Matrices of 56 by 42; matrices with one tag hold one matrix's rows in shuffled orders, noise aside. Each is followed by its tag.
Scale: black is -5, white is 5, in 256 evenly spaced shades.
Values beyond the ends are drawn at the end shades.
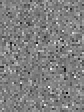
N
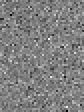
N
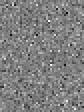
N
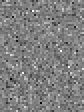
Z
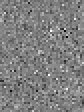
N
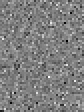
N
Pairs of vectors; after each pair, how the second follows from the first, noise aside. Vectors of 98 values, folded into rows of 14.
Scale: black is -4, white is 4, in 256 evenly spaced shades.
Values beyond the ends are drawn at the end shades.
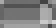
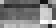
scaled up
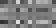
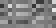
wrapped around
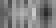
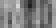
wrapped around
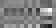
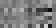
sign-scrambled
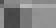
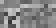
sign-scrambled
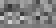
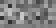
sign-scrambled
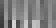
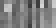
wrapped around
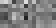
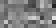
wrapped around
